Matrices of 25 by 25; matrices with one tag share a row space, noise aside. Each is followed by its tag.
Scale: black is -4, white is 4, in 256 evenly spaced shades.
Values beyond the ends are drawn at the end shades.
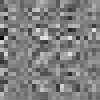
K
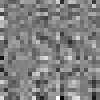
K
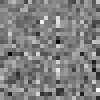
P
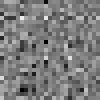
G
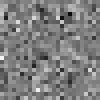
K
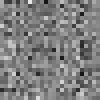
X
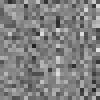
P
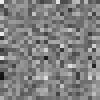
K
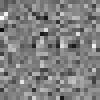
K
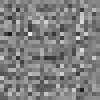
X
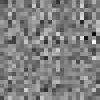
P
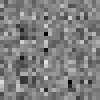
G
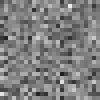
K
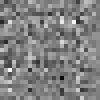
X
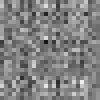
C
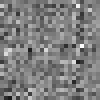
X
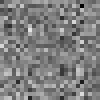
X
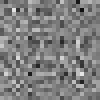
X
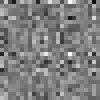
K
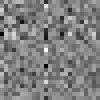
G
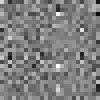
P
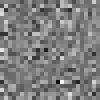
K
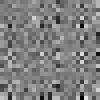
P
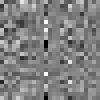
G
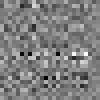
C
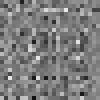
C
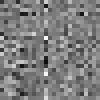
G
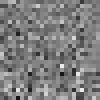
X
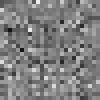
X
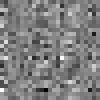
K
